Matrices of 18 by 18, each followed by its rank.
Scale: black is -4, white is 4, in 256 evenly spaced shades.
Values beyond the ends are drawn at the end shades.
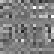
three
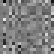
three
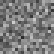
full rank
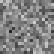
full rank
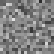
full rank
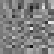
three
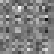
three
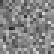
full rank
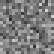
full rank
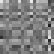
three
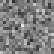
full rank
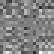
three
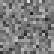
full rank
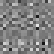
three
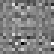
three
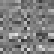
three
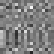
three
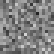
full rank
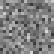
full rank
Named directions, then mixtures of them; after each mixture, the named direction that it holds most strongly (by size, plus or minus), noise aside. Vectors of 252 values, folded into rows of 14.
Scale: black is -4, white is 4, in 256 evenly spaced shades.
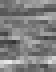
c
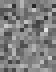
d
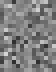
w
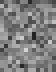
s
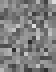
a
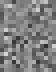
w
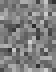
a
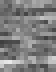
c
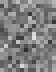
s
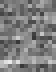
c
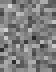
w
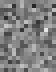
d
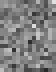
a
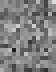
a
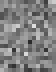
a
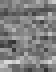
c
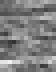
c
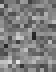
s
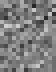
d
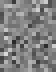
w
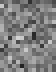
s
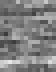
c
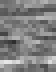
c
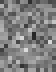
s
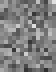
a
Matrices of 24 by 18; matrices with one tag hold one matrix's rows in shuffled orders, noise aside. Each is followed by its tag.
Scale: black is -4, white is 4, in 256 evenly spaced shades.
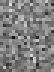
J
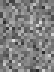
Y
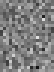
Y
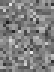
J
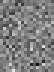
Y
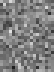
J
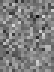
Y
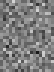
Y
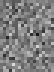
Y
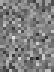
Y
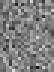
Y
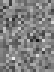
Y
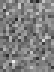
Y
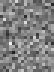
J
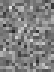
J
